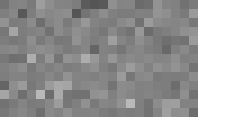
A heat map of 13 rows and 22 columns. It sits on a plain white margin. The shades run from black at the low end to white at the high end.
Slope: none. Odd rows or columns: none. Average level on the scale: 50%. Grain: fine. Mirror symmetry: none. Roughest part: bottom left.
